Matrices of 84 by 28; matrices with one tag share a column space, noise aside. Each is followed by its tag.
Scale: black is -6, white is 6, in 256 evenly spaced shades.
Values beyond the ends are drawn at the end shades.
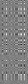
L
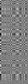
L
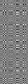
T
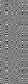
T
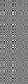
T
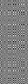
T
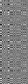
T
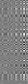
L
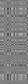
L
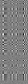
L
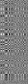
L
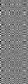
T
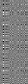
T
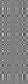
L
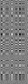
L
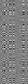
T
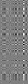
L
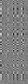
L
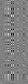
L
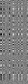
L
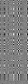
L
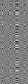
T
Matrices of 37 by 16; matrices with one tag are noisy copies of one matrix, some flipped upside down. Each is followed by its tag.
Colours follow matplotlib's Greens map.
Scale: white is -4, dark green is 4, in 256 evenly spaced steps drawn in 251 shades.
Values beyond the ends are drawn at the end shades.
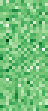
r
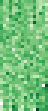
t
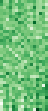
t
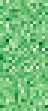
r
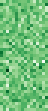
r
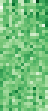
t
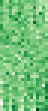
t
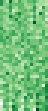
t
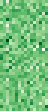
r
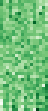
t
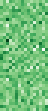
r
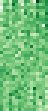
t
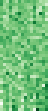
t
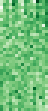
t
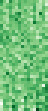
t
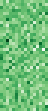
r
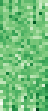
t
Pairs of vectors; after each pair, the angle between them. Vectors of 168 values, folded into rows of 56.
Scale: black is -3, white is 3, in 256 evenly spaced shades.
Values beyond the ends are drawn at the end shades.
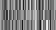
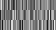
orthogonal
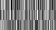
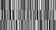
nearly opposite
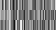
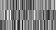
partly aligned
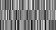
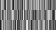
partly aligned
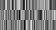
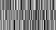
orthogonal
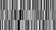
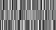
nearly parallel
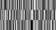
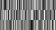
nearly parallel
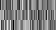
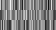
partly opposed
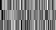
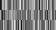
nearly parallel
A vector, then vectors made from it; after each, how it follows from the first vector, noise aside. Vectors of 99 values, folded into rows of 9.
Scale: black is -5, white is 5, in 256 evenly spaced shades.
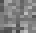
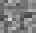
wrapped around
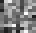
scaled up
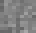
shrunk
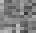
negated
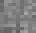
shrunk
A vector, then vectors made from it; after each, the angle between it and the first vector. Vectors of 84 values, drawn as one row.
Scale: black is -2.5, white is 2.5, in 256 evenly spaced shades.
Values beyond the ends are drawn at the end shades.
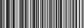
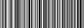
nearly opposite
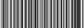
orthogonal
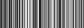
orthogonal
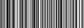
nearly parallel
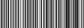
orthogonal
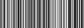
orthogonal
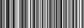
nearly parallel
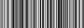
partly aligned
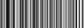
nearly parallel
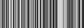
orthogonal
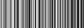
partly opposed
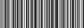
orthogonal
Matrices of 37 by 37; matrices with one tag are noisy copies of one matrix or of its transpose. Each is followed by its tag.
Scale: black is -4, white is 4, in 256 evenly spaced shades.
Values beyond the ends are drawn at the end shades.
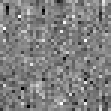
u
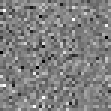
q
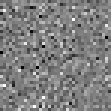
q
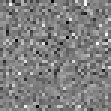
q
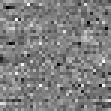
u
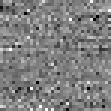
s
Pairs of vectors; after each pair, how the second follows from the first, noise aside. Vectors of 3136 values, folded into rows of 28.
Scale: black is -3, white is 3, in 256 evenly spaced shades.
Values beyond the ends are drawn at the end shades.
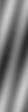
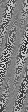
sign-scrambled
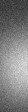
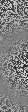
sign-scrambled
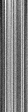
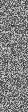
shuffled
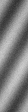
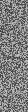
shuffled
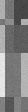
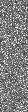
shuffled
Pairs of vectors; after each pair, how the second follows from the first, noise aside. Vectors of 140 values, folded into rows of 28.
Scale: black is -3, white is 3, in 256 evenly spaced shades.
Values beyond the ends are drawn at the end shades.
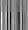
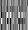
sign-scrambled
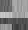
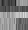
reversed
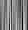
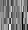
sign-scrambled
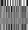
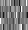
shuffled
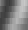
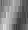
reversed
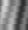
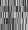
shuffled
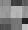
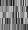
shuffled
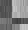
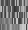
sign-scrambled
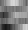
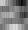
reversed
